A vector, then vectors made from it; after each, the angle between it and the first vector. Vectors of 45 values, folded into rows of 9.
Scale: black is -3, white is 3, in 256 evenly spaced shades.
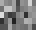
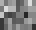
nearly parallel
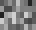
nearly opposite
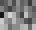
nearly opposite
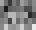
partly opposed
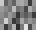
orthogonal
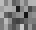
partly aligned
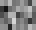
partly opposed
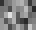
partly opposed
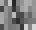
orthogonal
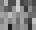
partly opposed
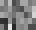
partly aligned
